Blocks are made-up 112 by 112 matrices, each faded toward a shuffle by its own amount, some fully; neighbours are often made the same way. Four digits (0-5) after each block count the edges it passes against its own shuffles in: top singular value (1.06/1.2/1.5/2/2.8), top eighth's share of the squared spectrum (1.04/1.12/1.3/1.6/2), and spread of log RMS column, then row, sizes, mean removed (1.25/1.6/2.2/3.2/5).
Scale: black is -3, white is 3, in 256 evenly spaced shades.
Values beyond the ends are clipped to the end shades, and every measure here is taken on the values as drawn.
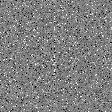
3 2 0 0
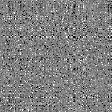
4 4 2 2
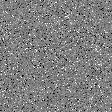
2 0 0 0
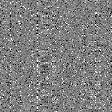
4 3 2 2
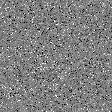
0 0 0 0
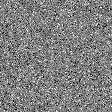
0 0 0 0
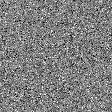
0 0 0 1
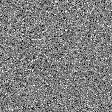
0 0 0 1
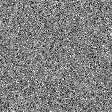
0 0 0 1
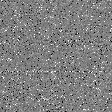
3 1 0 1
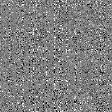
2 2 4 3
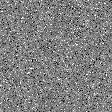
0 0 0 0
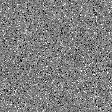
2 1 2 0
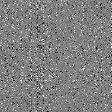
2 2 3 1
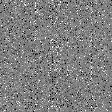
1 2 2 1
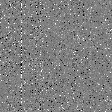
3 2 2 0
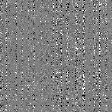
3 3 4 3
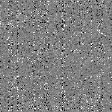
2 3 3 2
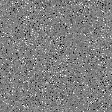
1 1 1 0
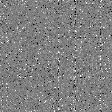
2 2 2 1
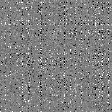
2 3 3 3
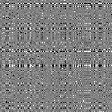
5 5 3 4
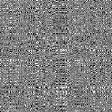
5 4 3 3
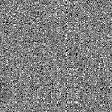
4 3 2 2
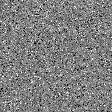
2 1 0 0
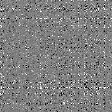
2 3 3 3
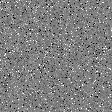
0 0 0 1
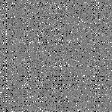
2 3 3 3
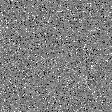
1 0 0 0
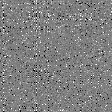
4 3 2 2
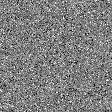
0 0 0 0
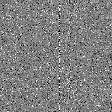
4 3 2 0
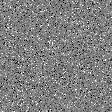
0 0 0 0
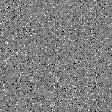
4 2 1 1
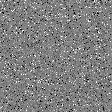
1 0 0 0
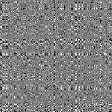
5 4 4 4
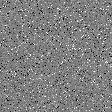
0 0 0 0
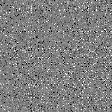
4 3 2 2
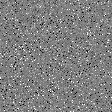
3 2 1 0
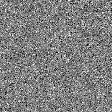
3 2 1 0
